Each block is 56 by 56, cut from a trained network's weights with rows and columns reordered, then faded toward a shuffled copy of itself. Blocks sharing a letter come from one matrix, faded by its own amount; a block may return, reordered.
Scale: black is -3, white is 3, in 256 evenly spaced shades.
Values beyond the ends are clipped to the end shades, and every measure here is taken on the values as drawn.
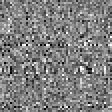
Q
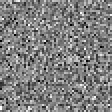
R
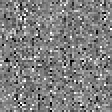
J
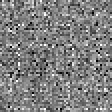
Q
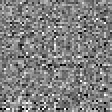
Q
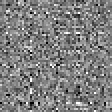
Q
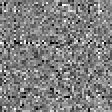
Q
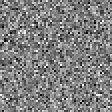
R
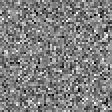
R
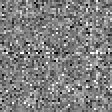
J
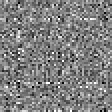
Q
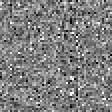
J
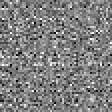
Q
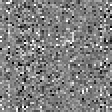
J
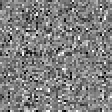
Q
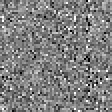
J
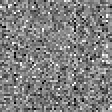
J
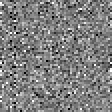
J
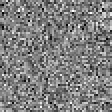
R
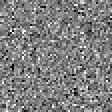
J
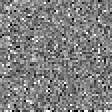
J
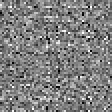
Q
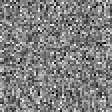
R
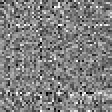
Q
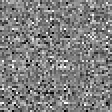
Q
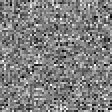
R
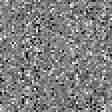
J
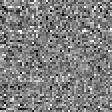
Q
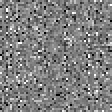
J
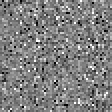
J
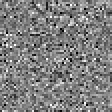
Q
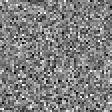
R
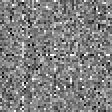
J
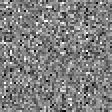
J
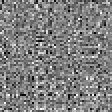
Q
